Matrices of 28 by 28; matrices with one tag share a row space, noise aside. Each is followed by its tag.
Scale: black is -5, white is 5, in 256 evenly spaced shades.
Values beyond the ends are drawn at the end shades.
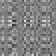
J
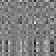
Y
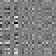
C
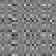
J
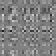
J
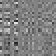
C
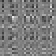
J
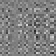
Y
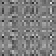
J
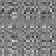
J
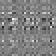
J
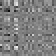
C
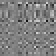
Y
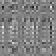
J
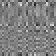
Y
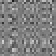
J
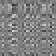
J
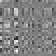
C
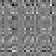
J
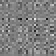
Y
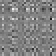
J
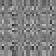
J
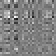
C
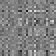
Y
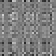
J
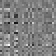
C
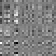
C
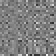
Y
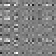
C
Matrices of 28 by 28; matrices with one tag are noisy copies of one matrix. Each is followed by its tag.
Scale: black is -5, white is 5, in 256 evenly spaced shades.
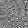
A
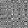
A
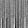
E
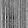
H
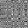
A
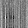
H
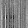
H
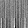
E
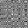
A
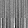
E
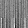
E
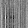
H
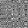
A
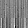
E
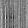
H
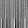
E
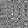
A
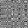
A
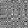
A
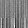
E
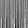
E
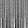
E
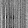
H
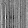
H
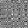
A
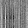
H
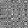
A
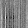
H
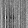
H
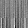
E
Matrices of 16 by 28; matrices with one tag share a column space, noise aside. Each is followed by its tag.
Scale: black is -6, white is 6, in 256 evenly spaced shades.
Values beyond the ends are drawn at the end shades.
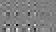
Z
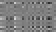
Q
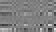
Z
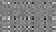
Q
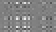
Q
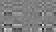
Z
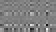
Z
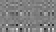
Z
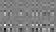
Z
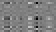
Q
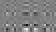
Z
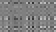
Q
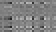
Q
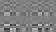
Z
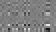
Z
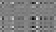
Q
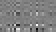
Z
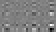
Z
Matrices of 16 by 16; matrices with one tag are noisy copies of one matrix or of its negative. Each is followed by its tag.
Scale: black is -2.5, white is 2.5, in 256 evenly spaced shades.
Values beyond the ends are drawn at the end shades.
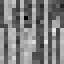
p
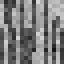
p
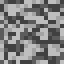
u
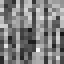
p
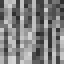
p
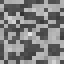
u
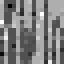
p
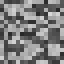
u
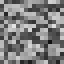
u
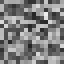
u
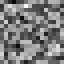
u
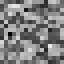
u
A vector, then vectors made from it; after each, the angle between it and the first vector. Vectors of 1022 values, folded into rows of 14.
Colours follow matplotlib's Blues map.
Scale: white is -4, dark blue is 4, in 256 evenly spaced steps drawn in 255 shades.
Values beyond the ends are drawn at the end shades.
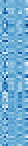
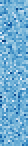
partly aligned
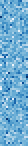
partly aligned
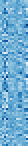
nearly parallel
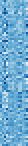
nearly parallel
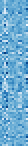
nearly opposite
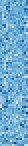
partly opposed
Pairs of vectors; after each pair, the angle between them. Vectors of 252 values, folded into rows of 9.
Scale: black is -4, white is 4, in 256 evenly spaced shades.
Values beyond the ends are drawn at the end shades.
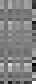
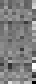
nearly opposite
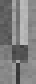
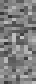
orthogonal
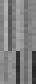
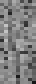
partly aligned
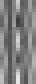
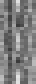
nearly parallel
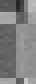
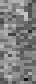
partly opposed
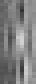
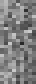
partly opposed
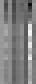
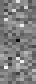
orthogonal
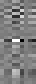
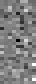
orthogonal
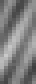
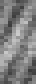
nearly parallel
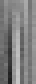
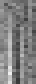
nearly opposite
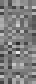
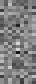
nearly opposite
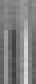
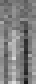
nearly opposite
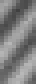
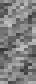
partly opposed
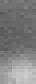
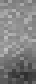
nearly opposite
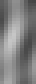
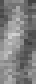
nearly parallel
